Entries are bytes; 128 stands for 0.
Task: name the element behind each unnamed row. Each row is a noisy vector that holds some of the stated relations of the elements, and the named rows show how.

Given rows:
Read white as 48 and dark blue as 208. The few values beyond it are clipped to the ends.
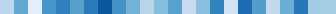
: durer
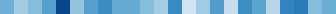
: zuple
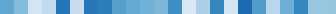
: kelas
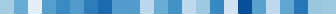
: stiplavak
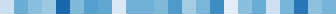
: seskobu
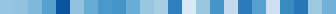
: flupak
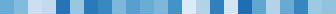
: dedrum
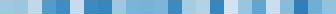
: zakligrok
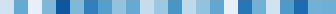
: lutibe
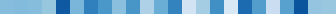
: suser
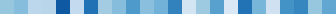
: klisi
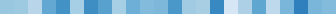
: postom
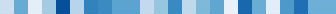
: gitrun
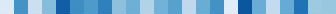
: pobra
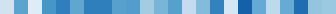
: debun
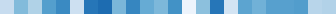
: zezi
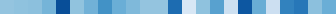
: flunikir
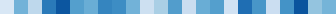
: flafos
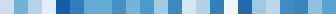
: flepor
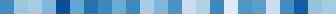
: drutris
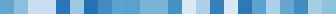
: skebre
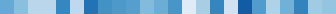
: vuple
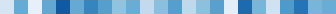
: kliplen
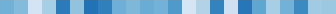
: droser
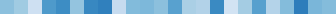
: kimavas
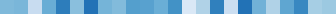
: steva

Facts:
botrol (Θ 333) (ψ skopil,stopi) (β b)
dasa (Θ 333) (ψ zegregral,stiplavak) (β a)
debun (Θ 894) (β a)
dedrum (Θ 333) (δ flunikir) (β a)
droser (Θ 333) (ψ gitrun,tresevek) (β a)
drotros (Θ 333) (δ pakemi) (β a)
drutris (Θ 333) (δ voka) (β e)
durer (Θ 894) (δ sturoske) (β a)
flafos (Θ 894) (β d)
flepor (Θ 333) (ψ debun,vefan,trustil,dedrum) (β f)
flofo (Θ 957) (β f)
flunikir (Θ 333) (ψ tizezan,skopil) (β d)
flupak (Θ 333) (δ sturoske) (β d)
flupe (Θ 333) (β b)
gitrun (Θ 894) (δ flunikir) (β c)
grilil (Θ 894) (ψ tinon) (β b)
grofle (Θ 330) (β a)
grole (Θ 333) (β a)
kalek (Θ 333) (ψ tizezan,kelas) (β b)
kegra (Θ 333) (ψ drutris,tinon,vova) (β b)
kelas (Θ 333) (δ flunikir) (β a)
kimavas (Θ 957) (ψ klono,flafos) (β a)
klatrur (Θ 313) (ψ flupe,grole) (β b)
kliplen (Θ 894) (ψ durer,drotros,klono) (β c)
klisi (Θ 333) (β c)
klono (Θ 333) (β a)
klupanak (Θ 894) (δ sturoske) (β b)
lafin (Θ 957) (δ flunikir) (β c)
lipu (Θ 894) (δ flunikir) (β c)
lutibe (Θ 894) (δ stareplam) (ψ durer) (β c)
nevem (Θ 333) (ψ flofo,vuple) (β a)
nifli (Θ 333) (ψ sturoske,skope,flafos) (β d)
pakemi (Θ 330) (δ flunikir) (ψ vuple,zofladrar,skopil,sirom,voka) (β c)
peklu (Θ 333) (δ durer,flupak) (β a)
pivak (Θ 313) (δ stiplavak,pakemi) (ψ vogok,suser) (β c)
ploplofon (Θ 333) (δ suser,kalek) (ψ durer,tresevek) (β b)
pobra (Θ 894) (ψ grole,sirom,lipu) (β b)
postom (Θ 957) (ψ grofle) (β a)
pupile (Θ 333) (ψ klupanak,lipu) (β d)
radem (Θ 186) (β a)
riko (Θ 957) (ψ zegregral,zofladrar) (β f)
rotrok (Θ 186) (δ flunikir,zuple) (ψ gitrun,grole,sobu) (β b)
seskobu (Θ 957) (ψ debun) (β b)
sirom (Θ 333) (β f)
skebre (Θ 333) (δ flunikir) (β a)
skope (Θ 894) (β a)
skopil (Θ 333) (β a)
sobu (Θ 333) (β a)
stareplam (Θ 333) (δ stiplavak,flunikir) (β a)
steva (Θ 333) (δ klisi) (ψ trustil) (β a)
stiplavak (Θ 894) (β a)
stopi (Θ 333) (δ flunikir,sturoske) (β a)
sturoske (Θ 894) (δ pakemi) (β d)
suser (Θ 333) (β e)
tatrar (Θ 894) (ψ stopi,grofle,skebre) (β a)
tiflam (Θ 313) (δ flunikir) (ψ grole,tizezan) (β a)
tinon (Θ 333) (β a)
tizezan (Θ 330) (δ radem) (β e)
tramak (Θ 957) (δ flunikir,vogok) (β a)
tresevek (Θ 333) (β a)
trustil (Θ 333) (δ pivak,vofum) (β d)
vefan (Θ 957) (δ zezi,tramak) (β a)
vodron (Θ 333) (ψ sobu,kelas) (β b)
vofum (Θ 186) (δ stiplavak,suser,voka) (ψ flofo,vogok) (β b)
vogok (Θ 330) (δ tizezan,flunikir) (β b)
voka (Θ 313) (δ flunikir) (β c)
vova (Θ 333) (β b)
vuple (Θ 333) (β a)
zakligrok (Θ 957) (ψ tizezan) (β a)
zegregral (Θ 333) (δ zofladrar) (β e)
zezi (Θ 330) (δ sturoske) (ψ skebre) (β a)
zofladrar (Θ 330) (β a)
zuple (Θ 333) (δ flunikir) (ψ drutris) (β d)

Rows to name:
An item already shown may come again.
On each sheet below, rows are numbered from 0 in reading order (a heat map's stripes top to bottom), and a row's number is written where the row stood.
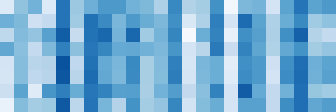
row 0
flofo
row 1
dedrum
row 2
tizezan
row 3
peklu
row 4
voka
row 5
voka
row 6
debun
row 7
pivak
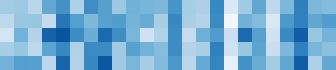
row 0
postom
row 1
riko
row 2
sturoske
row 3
vefan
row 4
vofum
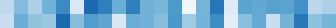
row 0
grofle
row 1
seskobu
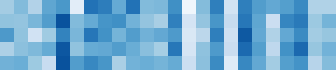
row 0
zofladrar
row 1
flupak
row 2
dasa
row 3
trustil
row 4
kegra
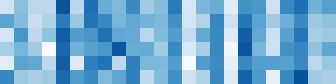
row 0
voka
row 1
stareplam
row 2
klupanak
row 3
sirom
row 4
vogok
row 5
zegregral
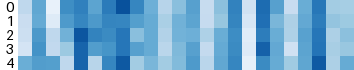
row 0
durer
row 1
tatrar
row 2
grilil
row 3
klupanak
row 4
vofum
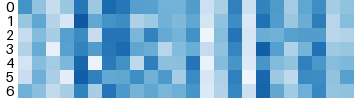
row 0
tinon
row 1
ploplofon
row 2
zezi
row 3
skope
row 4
pakemi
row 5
flepor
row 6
nevem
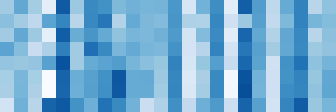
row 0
flupe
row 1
tramak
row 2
botrol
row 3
stareplam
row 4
pupile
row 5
sirom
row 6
sirom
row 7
sturoske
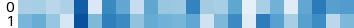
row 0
lafin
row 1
vova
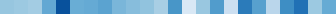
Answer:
nifli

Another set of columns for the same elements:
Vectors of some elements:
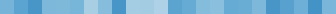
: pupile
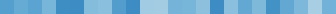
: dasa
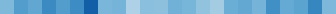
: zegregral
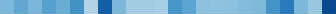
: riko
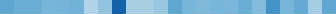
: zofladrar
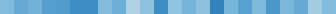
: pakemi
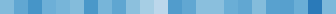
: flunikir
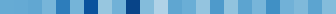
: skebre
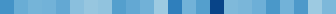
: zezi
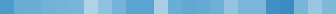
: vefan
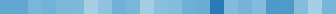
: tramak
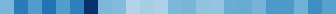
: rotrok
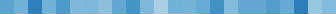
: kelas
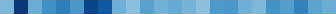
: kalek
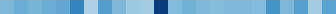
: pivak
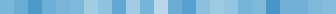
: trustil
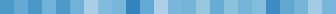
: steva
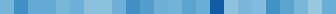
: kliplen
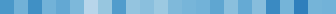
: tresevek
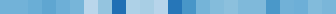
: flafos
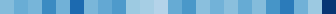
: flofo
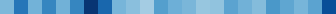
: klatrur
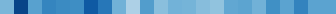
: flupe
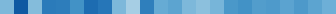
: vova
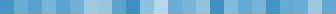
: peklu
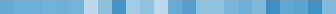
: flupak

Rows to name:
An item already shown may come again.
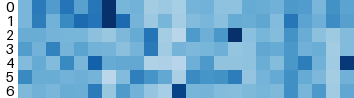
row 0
rotrok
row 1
botrol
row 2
tatrar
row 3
stareplam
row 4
flofo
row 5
durer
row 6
pivak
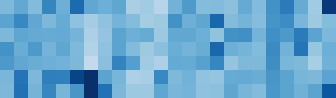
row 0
flofo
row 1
zakligrok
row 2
zuple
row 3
droser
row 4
skope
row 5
vofum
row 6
klatrur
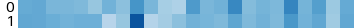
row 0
grofle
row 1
zofladrar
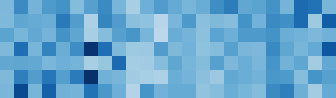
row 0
drutris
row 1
sirom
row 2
tinon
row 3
klatrur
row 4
zofladrar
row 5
rotrok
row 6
seskobu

